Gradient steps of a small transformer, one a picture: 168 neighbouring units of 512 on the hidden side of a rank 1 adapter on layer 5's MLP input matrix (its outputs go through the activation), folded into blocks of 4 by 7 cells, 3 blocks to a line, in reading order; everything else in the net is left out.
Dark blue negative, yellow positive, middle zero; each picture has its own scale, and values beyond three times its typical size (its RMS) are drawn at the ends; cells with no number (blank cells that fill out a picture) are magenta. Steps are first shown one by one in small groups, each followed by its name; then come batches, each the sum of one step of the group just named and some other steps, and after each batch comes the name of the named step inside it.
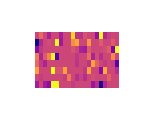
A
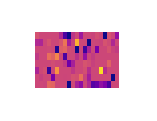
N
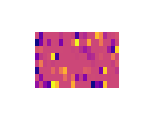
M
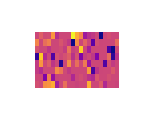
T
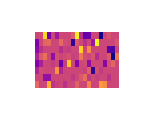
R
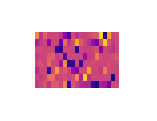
M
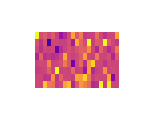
T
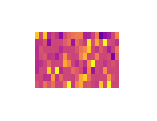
R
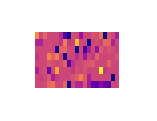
N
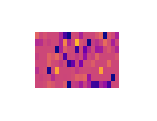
N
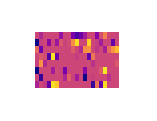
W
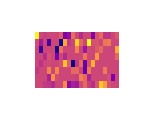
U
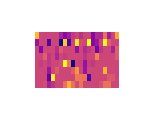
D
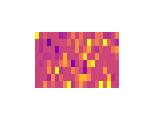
U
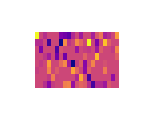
U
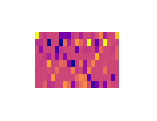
U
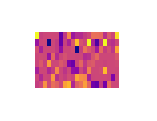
W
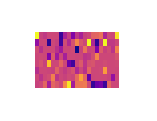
W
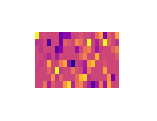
U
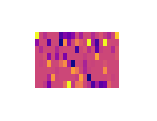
D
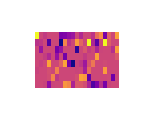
U
